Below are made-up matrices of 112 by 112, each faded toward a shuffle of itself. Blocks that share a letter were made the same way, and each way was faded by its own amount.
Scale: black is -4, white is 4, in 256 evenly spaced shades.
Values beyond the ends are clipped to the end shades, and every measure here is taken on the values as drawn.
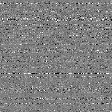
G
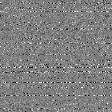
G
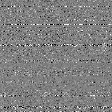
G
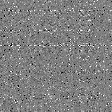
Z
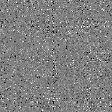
Z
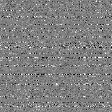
G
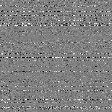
G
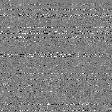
G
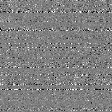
G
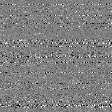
G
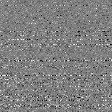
G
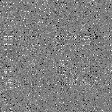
Z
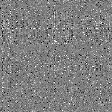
Z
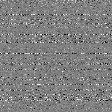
G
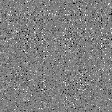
Z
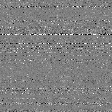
G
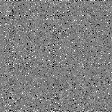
Z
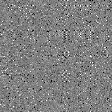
Z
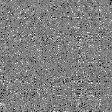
Z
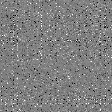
Z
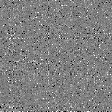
Z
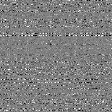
G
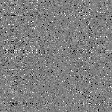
Z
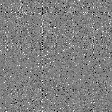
Z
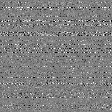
G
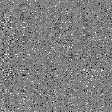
Z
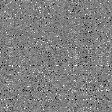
Z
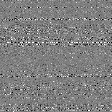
G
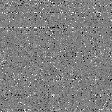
Z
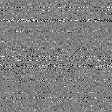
G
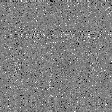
Z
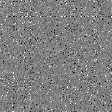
Z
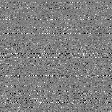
G
